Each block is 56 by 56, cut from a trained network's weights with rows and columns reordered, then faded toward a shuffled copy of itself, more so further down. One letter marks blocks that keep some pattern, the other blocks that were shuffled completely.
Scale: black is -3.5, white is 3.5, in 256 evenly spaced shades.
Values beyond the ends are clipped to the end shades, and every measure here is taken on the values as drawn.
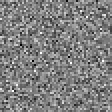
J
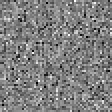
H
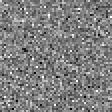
J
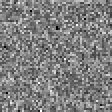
J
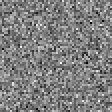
J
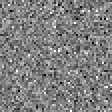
J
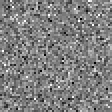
J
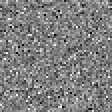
J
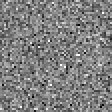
J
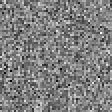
J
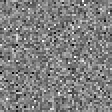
H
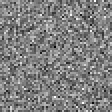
J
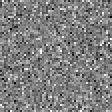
H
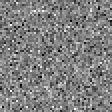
J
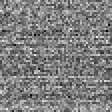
H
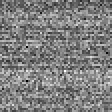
H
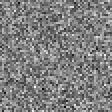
J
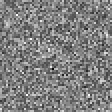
J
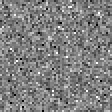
J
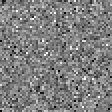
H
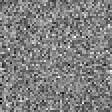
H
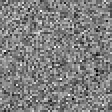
J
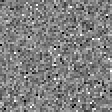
J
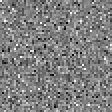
H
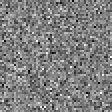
J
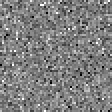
J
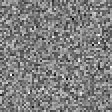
J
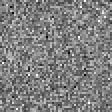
J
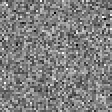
J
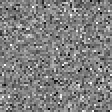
J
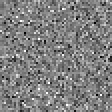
H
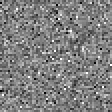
J
